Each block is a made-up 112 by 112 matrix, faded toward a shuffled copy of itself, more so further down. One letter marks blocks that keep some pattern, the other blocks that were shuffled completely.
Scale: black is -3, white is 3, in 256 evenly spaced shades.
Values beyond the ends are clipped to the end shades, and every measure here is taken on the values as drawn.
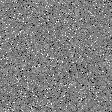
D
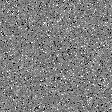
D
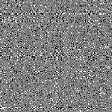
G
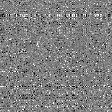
G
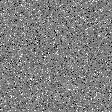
D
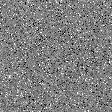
D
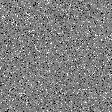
D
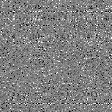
G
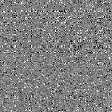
G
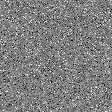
D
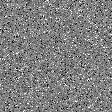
D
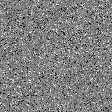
D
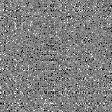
G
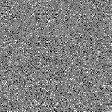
G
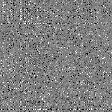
G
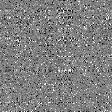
G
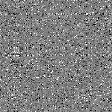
G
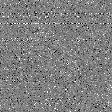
G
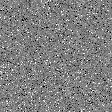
D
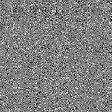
G
